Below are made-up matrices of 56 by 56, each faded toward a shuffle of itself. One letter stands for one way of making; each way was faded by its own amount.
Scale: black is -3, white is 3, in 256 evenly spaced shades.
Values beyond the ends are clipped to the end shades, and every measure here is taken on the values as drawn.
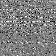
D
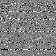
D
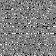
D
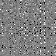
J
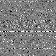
D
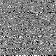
D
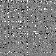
J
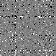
J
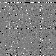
J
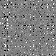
J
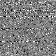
D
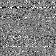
D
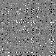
J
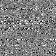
D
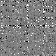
J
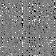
J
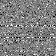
D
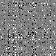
J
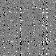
J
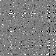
J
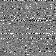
D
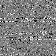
D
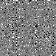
J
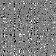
J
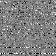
D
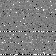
D
